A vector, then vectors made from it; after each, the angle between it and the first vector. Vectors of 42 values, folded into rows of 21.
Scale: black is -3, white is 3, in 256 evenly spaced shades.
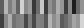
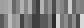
partly aligned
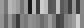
orthogonal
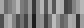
partly aligned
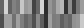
nearly parallel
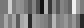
partly opposed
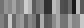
partly aligned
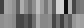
partly aligned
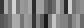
partly aligned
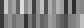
nearly parallel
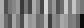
nearly opposite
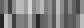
partly aligned
